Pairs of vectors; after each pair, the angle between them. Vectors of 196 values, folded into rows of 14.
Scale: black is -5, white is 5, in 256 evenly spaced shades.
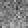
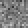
partly aligned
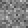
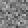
partly opposed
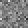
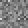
nearly parallel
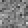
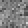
nearly parallel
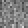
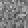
partly opposed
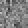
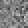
orthogonal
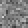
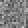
partly aligned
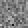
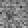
partly opposed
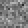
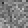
orthogonal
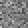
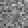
partly opposed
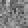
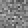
orthogonal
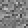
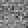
partly opposed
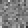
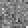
partly opposed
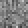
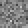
orthogonal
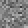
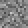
partly aligned
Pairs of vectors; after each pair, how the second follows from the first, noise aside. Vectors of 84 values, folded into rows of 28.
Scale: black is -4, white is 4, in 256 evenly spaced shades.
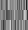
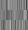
shrunk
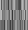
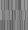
shrunk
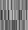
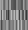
reversed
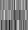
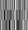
sign-scrambled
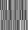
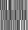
copied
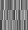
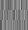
shrunk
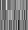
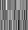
copied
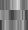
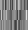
shuffled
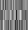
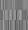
shrunk
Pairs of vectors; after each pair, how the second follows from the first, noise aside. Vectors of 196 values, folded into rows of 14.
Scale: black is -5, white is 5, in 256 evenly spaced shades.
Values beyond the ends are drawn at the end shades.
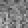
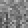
negated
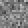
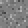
partly zeroed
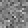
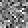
scaled up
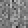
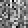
scaled up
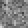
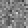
shuffled
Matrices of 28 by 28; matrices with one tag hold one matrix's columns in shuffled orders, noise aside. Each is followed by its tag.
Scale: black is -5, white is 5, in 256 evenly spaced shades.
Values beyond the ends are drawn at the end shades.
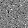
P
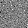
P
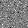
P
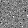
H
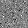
H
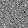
P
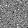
P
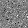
H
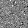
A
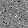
H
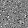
H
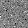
H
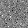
H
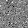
A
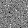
P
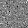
A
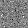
H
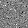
P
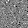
A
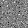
A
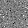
H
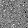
P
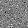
P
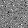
P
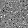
H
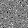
P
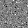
A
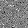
P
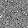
H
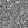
A
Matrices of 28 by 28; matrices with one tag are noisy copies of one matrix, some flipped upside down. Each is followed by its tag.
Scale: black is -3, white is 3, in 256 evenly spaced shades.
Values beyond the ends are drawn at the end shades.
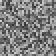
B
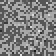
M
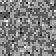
B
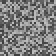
M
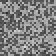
M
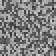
B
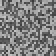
B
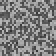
B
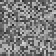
M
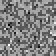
B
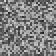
M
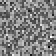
B
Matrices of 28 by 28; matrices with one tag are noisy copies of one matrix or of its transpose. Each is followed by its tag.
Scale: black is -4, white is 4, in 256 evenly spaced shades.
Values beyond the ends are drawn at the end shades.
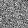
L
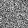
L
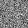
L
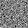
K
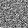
K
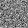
K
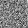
K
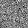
L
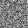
K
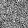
L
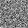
K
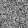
L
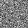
L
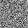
K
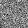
L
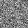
L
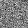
L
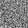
K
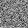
K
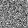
K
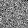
L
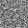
K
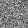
L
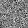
L
